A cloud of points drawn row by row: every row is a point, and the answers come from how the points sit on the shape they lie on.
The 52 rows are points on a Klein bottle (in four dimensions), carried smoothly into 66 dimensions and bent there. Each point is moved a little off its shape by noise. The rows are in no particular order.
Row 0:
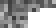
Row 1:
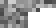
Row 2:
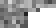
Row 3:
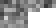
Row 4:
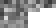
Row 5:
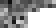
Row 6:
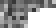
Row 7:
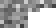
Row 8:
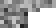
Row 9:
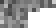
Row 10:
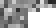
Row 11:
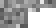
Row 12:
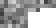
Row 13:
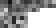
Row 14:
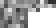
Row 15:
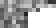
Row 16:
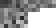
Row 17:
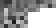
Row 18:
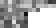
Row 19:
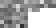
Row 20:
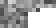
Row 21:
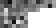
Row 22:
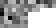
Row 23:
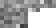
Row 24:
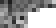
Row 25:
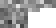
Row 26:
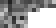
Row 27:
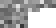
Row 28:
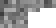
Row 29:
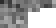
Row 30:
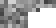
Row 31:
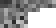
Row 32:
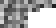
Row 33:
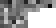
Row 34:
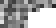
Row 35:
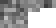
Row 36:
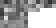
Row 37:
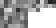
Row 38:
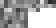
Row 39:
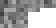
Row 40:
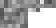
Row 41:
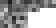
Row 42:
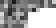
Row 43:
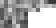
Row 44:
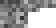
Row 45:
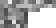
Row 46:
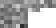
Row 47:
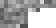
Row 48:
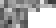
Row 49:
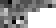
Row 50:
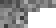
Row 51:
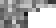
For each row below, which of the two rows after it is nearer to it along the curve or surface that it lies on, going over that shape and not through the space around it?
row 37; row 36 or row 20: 36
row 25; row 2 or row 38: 38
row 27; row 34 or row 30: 34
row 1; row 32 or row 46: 46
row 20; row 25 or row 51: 51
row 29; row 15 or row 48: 48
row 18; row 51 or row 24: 51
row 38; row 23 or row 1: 23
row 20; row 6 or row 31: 31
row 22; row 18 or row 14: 14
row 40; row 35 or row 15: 35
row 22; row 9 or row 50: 50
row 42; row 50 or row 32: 32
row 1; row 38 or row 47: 47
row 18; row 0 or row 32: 32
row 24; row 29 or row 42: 42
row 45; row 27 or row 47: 27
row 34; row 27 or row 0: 27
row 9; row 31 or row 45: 31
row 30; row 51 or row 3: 51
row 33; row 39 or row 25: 39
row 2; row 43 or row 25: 43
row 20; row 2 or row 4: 2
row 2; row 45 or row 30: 30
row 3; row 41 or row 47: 47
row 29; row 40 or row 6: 6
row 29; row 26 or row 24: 26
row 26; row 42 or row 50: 42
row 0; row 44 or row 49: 49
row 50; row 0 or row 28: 28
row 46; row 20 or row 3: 20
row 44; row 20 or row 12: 12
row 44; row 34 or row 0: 34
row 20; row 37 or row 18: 18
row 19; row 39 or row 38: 38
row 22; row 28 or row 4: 4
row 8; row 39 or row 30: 30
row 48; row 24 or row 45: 45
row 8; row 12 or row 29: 12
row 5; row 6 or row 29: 6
